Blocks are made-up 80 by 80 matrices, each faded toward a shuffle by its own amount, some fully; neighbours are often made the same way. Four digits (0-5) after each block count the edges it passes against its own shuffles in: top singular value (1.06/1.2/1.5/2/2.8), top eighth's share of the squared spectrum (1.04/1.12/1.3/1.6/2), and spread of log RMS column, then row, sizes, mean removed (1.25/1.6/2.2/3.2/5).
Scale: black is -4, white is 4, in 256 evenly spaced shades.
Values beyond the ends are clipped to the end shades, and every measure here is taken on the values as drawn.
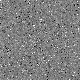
0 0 0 0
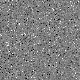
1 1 1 0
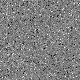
0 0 0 0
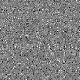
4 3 1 1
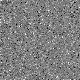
3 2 0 0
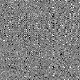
4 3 2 2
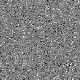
3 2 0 1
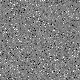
0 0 0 0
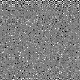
4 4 2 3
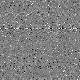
3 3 0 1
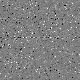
2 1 0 1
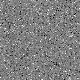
2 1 0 0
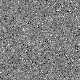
1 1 0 0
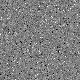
0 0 0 0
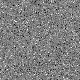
1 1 0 0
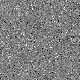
3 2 1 0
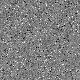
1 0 0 0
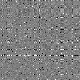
5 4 2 3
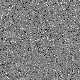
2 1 0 0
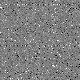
3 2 0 1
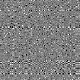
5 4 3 3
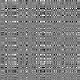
5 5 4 4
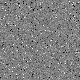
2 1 0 0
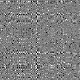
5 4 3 3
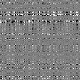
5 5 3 4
